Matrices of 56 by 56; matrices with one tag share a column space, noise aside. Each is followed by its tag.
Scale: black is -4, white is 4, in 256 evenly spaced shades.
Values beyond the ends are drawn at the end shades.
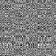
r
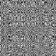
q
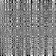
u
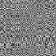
r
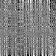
u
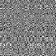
r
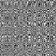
q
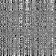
u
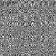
q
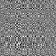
r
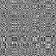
r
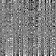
u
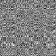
r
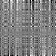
u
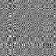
r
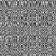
q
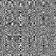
q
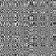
q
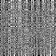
u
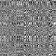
q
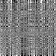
u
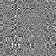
r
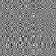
r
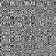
q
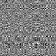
r
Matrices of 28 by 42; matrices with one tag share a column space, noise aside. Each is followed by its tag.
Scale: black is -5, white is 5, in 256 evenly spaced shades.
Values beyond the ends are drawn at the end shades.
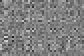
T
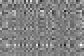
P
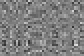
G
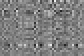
P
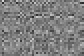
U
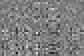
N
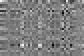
P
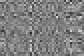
U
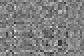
G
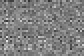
T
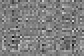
T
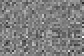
G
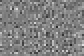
G
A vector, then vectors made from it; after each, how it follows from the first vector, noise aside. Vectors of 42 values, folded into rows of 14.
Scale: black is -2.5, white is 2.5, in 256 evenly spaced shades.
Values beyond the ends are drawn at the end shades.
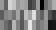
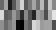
wrapped around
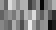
copied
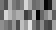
wrapped around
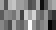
copied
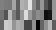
wrapped around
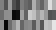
wrapped around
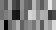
wrapped around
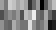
copied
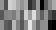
copied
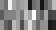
copied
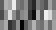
wrapped around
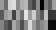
copied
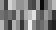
copied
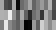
wrapped around
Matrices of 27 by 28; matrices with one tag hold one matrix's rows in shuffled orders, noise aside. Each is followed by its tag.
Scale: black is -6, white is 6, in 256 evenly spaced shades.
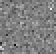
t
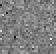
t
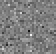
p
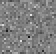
p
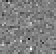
p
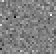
t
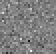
p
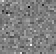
p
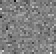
t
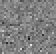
p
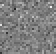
t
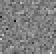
t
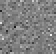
t
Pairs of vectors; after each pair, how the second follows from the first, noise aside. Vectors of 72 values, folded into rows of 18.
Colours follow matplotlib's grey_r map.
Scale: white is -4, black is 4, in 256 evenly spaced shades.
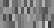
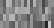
sign-scrambled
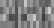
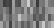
wrapped around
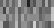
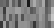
sign-scrambled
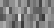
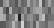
negated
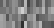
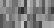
negated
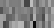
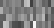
negated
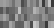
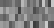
negated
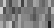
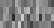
wrapped around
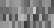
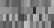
negated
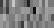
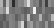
negated
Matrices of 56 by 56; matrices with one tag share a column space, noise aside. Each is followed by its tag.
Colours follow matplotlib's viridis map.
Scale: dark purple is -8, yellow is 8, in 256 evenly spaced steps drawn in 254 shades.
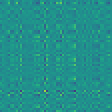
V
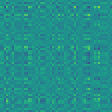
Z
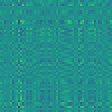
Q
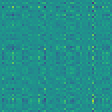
Z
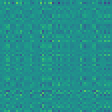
V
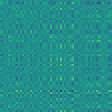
V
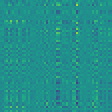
Q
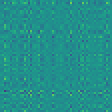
V
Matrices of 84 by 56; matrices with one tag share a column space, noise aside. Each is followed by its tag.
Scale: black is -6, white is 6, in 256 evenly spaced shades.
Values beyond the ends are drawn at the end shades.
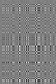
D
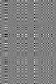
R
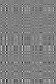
D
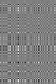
D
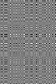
R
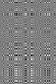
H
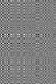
R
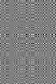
R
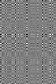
R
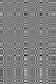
H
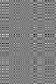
R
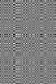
R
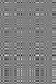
H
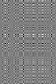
R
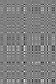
D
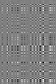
D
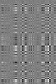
D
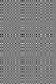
R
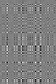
D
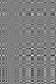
H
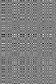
R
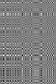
H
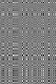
H
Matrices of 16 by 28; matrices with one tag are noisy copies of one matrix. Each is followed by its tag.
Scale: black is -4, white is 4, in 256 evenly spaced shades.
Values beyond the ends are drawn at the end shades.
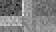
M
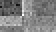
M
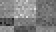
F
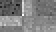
M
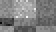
F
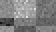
F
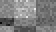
F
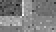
M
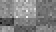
F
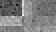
M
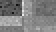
M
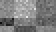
F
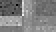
M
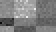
F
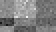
F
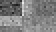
M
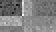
M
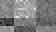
F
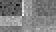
M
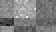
F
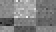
F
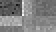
M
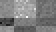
F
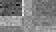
M
